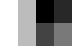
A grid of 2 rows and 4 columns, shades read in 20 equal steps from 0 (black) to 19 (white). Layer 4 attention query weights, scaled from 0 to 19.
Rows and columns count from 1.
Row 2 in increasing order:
5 9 14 19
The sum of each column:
38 28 5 12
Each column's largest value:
19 14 5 9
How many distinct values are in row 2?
4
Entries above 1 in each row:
3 4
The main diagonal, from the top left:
19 14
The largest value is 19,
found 2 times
